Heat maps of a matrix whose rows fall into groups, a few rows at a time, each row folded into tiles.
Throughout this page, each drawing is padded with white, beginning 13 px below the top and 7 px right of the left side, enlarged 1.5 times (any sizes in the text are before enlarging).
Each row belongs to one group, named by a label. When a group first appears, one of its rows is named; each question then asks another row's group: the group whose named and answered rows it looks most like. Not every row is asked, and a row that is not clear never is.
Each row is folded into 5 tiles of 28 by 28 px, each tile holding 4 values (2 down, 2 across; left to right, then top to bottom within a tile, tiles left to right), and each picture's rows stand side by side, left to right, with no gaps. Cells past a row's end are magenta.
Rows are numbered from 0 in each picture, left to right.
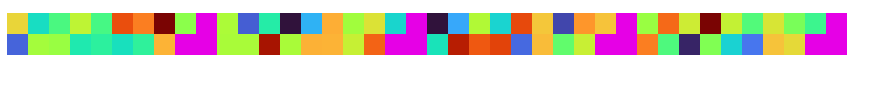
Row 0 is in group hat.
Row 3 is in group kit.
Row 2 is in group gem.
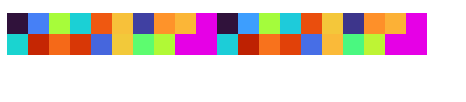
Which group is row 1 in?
gem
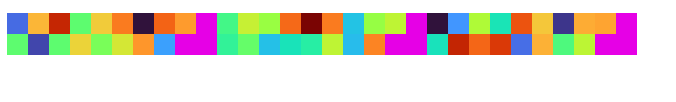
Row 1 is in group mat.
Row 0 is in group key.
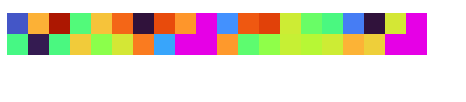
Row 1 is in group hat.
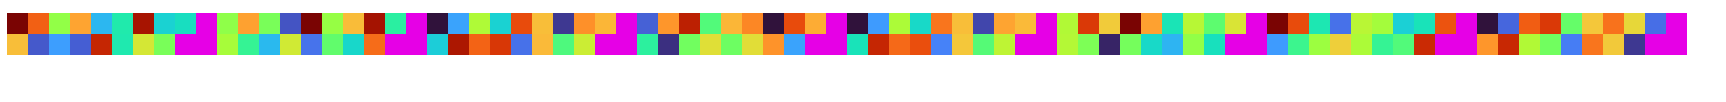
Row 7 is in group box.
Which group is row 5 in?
kit
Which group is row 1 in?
mat
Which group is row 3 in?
key
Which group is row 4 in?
gem
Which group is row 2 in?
gem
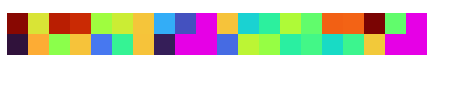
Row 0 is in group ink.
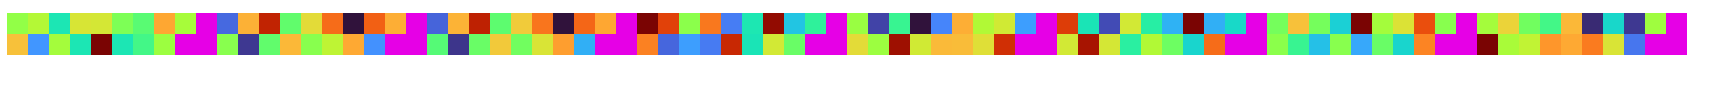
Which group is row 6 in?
mat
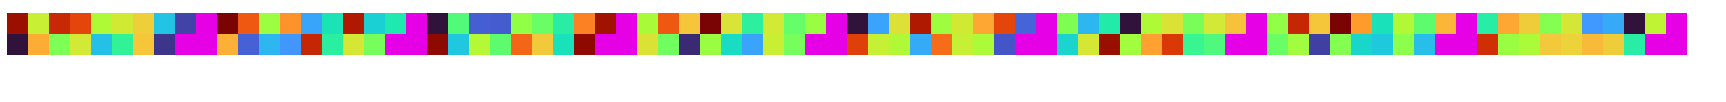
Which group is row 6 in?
kit
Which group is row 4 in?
box
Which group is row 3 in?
kit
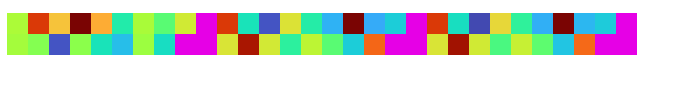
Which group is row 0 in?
kit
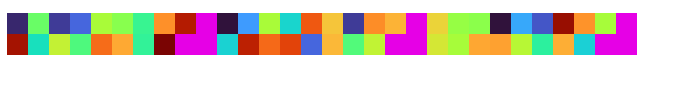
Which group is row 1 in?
gem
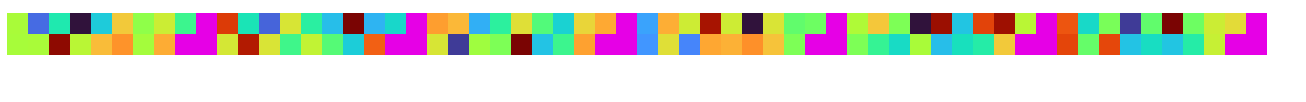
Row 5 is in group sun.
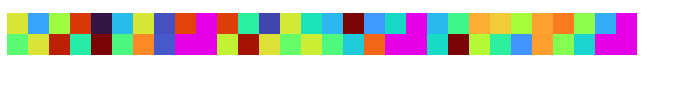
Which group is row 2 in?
box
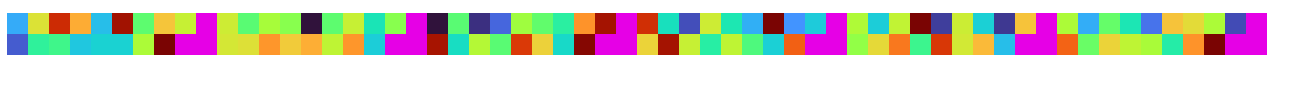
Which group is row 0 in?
hat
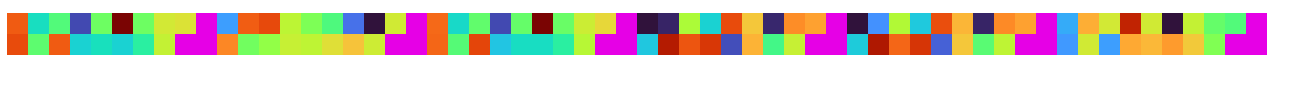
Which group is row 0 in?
sun
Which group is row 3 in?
gem
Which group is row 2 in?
sun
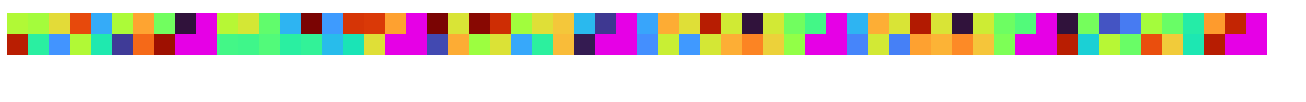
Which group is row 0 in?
kit
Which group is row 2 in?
ink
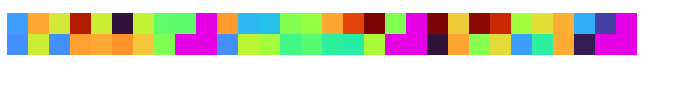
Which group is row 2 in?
ink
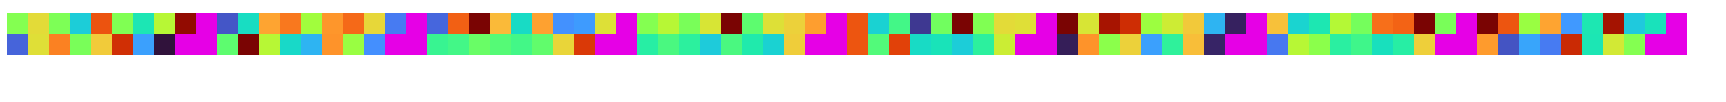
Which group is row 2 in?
hat
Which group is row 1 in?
box
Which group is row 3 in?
mat
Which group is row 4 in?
sun
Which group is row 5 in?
ink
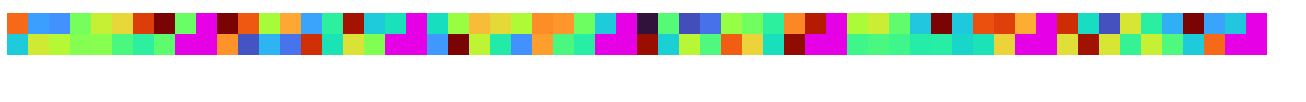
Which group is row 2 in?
box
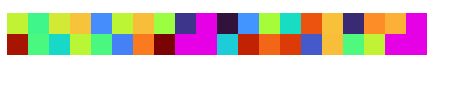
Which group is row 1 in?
gem
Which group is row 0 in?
kit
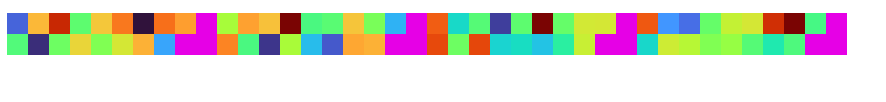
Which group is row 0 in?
key
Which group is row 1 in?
kit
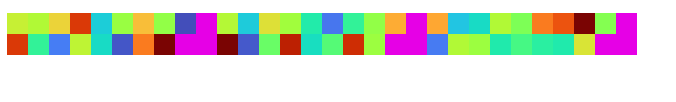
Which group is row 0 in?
kit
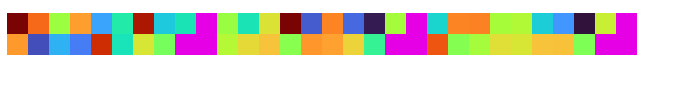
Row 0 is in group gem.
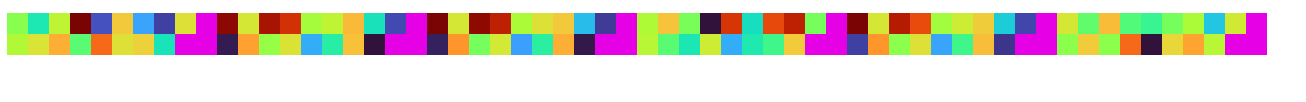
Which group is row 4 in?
ink
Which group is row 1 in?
ink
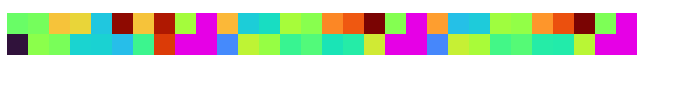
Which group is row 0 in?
hat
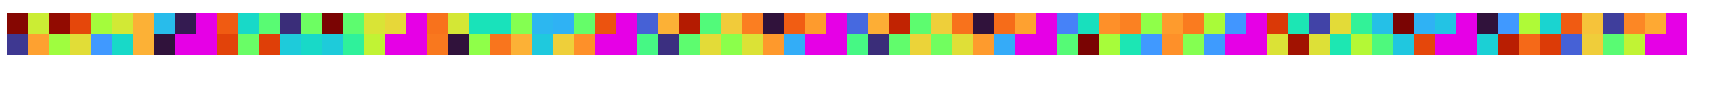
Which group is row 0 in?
ink
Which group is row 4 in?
key
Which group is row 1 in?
sun
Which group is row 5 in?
box
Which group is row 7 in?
gem
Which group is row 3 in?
key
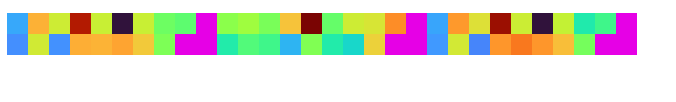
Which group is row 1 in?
mat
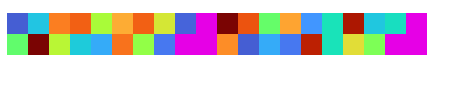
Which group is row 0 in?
box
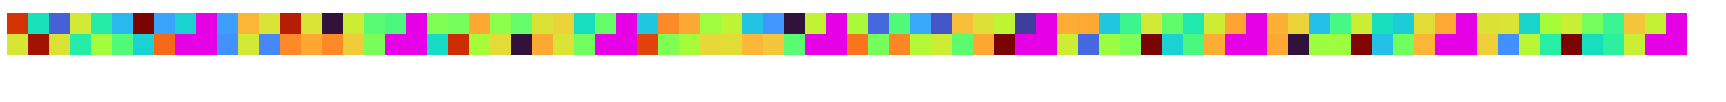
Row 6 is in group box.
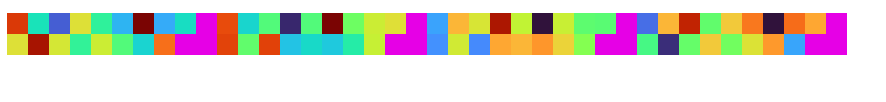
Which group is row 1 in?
sun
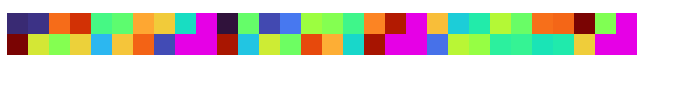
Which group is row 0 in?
box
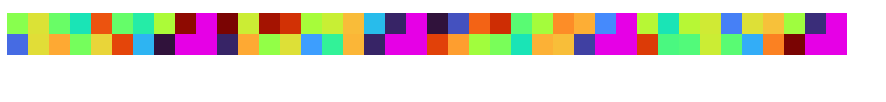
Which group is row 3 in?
kit
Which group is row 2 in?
box
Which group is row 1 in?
ink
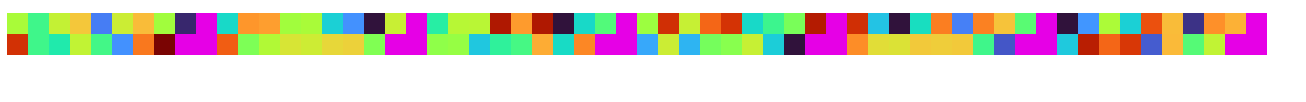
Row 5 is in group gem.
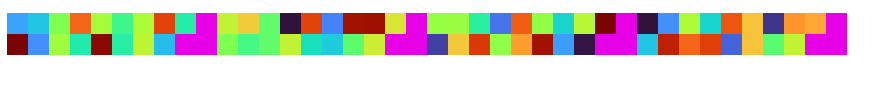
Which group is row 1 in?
mat
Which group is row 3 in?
gem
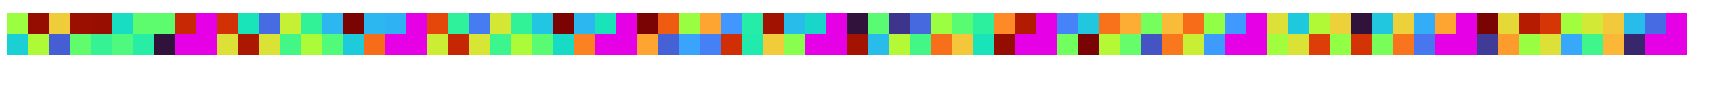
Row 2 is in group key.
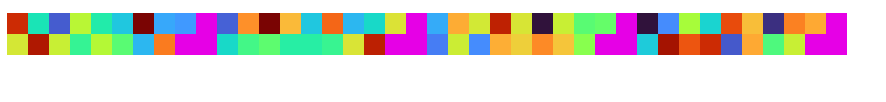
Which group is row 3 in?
gem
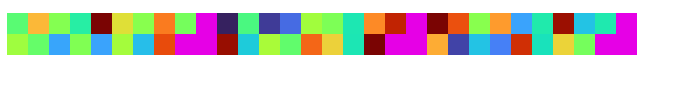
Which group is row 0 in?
mat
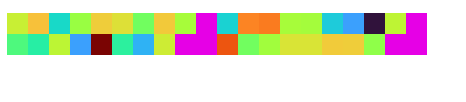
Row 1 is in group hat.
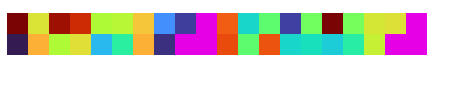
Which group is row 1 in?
sun
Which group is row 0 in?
ink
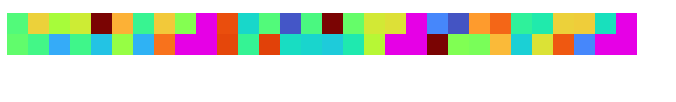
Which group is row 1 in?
sun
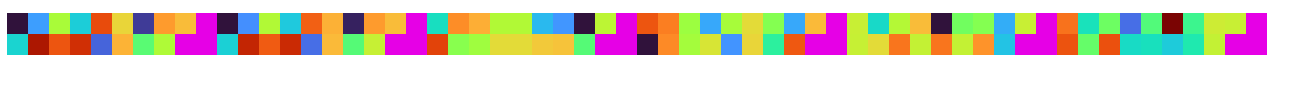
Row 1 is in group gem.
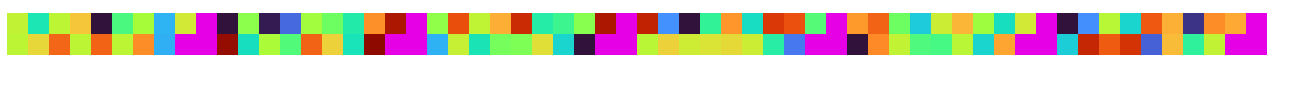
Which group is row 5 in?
gem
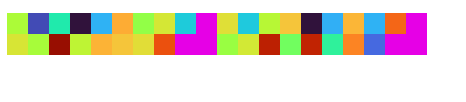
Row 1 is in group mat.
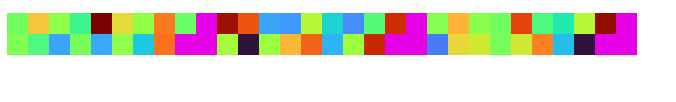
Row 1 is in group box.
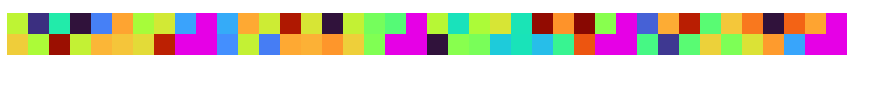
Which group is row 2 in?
hat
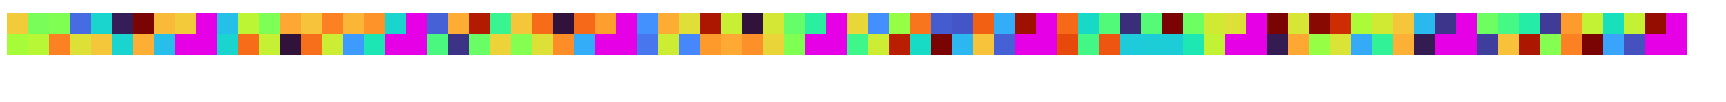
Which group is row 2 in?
key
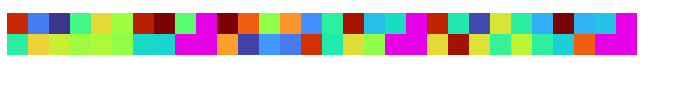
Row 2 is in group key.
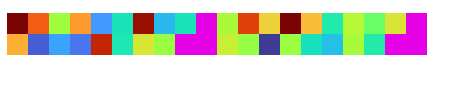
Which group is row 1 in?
kit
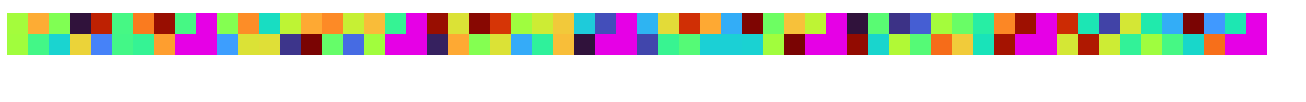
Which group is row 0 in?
mat
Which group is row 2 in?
ink
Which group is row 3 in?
hat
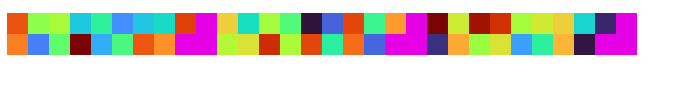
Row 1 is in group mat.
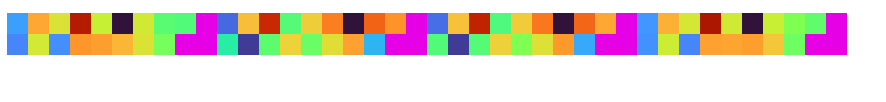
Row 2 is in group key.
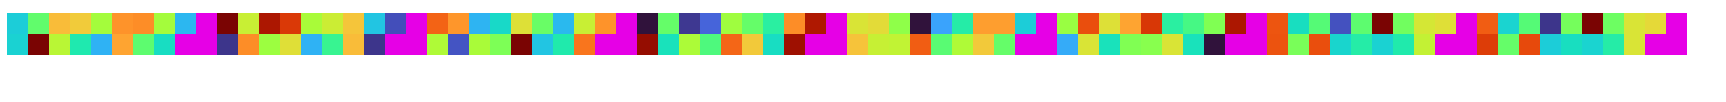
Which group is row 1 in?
ink
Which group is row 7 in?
sun
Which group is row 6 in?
sun
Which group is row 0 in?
box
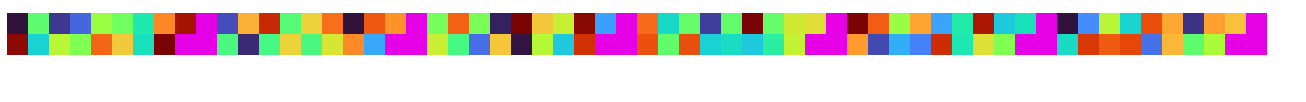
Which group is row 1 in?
key
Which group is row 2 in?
mat
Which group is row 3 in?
sun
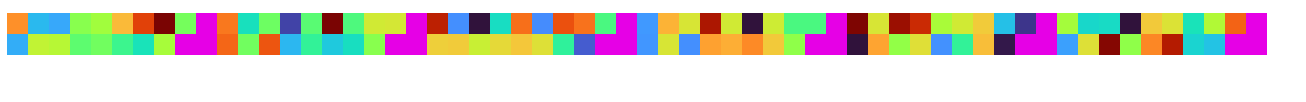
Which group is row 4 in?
ink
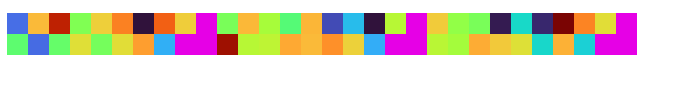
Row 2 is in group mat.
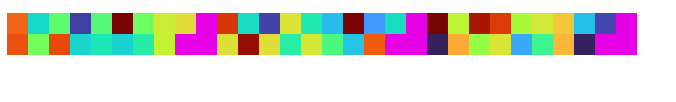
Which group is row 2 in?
ink
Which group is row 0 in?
sun
